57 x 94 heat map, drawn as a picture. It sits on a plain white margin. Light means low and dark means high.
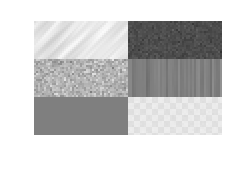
It is made of 3 by 2 panels. Panel 1,1: very low, slanting up to the right, faint in contrast. Panel 1,2: high, fine-grained, faint in contrast. Panel 2,1: low, fine-grained. Panel 2,2: middling, streaked downward, faint in contrast. Panel 3,1: middling, flat. Panel 3,2: very low, checkered, faint in contrast.
